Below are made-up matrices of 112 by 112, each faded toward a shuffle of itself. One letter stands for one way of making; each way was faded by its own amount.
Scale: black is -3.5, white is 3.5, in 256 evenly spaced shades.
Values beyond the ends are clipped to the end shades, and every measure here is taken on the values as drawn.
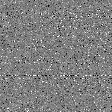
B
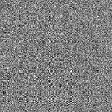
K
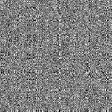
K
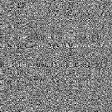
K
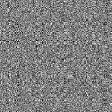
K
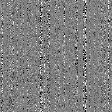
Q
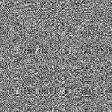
K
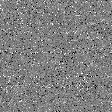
B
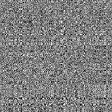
K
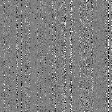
Q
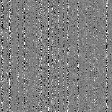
Q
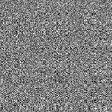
K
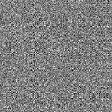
K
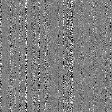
Q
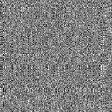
K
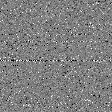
B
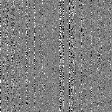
Q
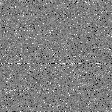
B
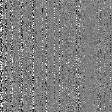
Q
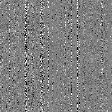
Q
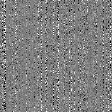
Q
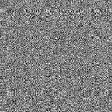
K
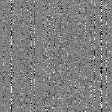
Q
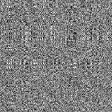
K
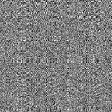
K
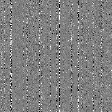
Q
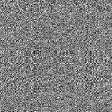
K
